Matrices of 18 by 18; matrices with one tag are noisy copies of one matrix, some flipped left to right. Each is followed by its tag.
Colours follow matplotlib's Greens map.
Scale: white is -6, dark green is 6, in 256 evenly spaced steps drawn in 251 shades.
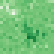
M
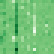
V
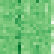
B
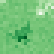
M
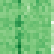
B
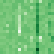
V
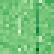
V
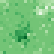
M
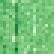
V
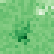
M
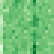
B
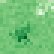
M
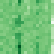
B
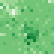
M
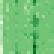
B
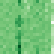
B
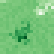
M
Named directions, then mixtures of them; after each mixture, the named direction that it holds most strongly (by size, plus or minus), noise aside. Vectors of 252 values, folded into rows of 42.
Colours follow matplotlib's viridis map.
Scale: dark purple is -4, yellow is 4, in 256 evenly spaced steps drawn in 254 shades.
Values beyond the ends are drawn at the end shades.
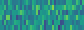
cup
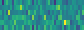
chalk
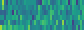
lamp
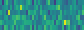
chalk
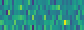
chalk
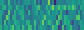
cup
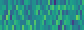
cup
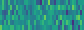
lamp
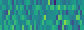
chalk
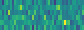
chalk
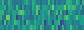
cup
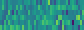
lamp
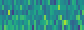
chalk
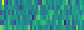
lamp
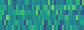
cup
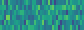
cup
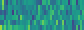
lamp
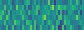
cup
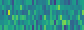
chalk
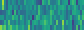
lamp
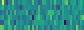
chalk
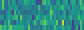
lamp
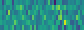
chalk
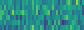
cup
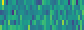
lamp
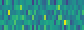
chalk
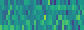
lamp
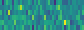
chalk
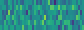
chalk
